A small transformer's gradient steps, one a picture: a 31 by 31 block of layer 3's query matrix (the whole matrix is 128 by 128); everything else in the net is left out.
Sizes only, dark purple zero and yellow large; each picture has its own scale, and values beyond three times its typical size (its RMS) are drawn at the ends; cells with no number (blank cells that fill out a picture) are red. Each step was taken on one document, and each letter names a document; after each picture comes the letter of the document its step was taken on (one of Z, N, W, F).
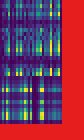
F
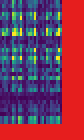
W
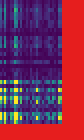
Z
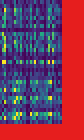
Z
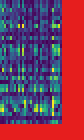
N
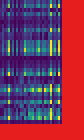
F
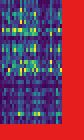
W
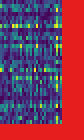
N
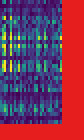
N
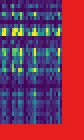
W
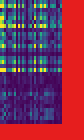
Z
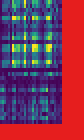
Z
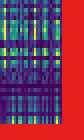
W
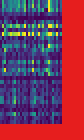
Z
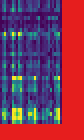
W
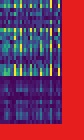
F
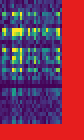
W
